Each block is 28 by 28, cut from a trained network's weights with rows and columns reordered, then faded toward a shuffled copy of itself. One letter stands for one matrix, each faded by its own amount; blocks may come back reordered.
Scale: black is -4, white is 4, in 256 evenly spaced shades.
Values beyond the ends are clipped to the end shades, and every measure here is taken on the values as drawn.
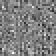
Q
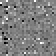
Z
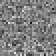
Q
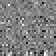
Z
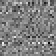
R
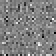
Z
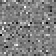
Z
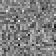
R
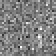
Q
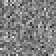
Q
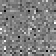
Z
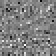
Z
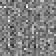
Q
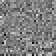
R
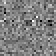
R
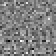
R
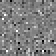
Z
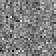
Q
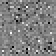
Z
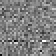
R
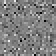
Z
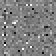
Z
